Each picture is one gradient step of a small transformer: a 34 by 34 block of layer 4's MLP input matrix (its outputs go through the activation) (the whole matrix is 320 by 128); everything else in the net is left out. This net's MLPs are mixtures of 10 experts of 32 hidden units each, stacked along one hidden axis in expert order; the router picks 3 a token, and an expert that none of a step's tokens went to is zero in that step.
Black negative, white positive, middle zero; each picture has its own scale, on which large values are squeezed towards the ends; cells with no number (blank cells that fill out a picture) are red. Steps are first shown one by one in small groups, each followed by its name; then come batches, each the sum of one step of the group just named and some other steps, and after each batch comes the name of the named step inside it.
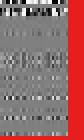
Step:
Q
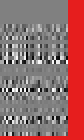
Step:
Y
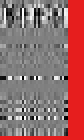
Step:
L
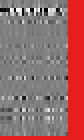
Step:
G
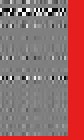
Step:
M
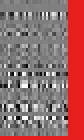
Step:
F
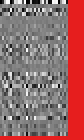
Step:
M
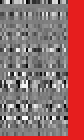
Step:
F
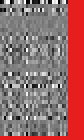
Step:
G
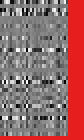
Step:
G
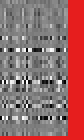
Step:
L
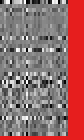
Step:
L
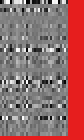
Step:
G
